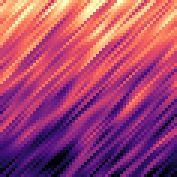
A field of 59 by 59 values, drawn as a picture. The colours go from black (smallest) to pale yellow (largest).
Slope: up to the top. Grain: diagonal, up to the right. Average level on the scale: 50%.
